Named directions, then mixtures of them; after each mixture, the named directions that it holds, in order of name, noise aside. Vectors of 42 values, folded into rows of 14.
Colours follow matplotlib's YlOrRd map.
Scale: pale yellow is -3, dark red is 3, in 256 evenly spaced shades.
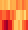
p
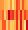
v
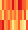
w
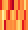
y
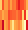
v, w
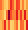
v, y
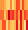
v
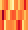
y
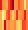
y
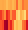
p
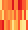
w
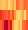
p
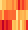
p, w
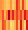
v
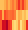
p, w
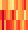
p, y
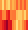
p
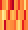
y
